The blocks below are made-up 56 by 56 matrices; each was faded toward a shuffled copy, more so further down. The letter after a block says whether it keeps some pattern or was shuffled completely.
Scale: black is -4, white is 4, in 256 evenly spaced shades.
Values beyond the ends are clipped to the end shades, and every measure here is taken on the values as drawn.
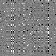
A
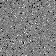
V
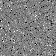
V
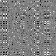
A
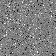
V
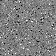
V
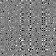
A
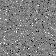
V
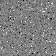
V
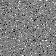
V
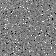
V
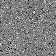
V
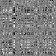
A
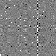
A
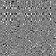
A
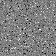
V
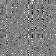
A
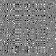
A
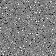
V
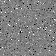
V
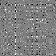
A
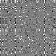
A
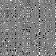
A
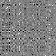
A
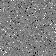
V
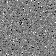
V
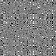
A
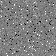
V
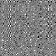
A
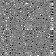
A
